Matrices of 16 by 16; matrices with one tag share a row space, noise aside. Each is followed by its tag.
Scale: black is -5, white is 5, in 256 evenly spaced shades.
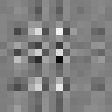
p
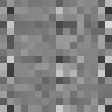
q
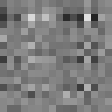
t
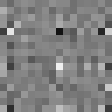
q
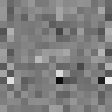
q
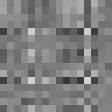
t
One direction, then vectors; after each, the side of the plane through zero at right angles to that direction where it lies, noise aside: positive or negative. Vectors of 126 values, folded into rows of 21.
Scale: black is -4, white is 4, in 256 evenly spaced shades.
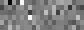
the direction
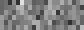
positive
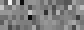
negative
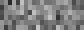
positive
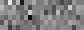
negative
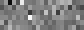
positive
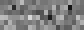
positive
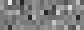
negative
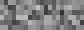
negative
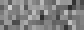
positive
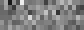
positive
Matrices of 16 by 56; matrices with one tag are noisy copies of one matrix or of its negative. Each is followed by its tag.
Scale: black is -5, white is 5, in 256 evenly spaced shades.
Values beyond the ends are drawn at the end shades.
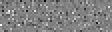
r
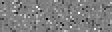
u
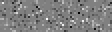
u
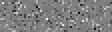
u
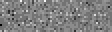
r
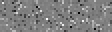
u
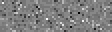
u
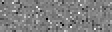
u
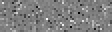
u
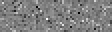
u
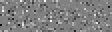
r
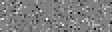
u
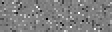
u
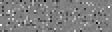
r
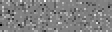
r
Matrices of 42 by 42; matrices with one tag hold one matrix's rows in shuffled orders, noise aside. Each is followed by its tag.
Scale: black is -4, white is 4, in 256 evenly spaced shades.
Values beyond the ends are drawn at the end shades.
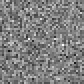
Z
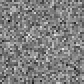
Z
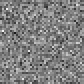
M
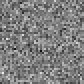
M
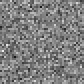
M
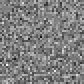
M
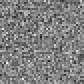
M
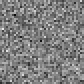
M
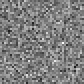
Z
